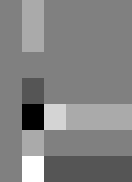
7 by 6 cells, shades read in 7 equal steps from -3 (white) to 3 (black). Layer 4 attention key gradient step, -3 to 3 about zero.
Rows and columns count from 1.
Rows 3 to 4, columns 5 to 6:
0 0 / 0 0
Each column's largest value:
0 3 1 1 1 1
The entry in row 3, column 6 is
0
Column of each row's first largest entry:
1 1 1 2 2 1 3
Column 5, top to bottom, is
0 0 0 0 -1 0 1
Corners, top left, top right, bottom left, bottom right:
0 0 0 1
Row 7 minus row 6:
0 -2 1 1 1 1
